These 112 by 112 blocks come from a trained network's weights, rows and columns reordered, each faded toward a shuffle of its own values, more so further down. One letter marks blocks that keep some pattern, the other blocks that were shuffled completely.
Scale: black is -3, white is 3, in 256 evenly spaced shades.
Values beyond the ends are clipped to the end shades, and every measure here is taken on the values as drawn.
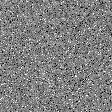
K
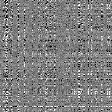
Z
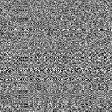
Z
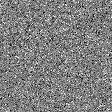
K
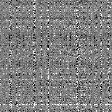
Z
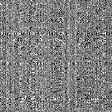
Z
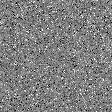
K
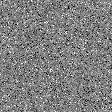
K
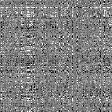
Z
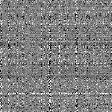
Z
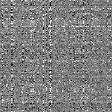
Z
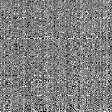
Z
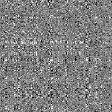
Z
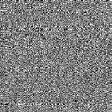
Z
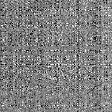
Z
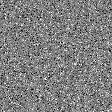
K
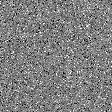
K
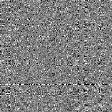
Z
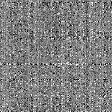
Z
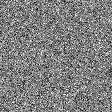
K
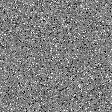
K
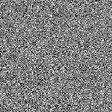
Z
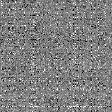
Z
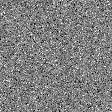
K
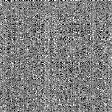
Z
